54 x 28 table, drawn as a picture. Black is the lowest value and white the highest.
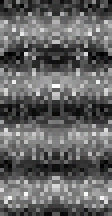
Odd rows or columns: none. Average level on the scale: 40%. Seam: none. Stripes: horizontal, repeating 4 times. Mirror symmetry: left to right.
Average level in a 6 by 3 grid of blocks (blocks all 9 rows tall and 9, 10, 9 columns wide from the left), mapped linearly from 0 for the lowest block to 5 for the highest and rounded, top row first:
333
101
454
323
101
545
